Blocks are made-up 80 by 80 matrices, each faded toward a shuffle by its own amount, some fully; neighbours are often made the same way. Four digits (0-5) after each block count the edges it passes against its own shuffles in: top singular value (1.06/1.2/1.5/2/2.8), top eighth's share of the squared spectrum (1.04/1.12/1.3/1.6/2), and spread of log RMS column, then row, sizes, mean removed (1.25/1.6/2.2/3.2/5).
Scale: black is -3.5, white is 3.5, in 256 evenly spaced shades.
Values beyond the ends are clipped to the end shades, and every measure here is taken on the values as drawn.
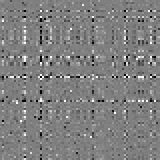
5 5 3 3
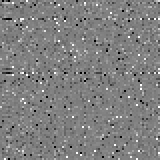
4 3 1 1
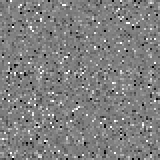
2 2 0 0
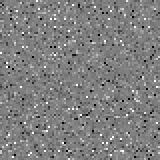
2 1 0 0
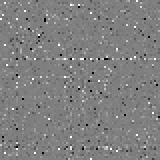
3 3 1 1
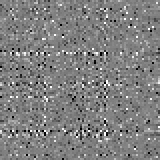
4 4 2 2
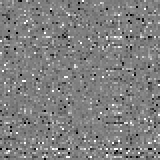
4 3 1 2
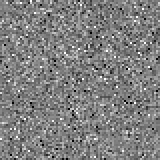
1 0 0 0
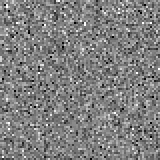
2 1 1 0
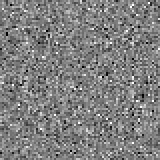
3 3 1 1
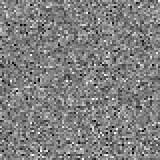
3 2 1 1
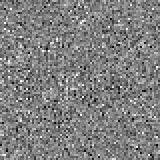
3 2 0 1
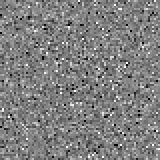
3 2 1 0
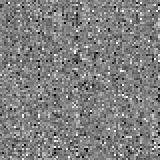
4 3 2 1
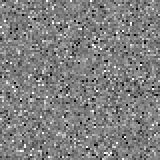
2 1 0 0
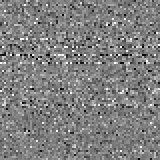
2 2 0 3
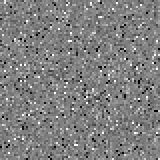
0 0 0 0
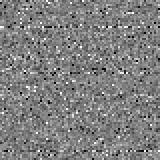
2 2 0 2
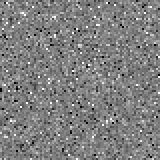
0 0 0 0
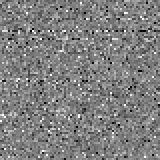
2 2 0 2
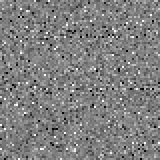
2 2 0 1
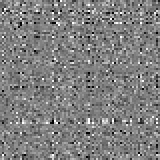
4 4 3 3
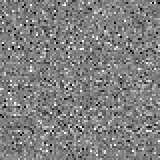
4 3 1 2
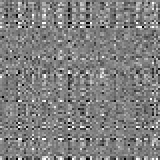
5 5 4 4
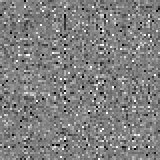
4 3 2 2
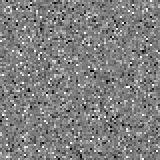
0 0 0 0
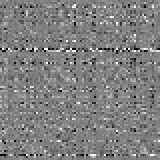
4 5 2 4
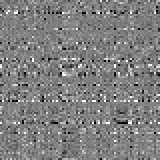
4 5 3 4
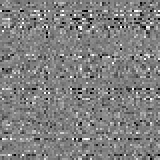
4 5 2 4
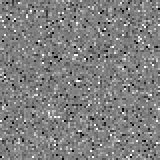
0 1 0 0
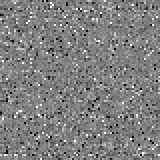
2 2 0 1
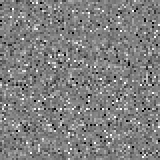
3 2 0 1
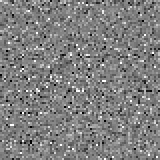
3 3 1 2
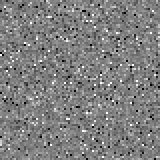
0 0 0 0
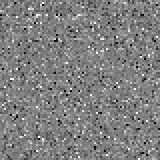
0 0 0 1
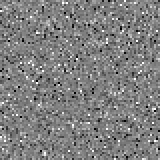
0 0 0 0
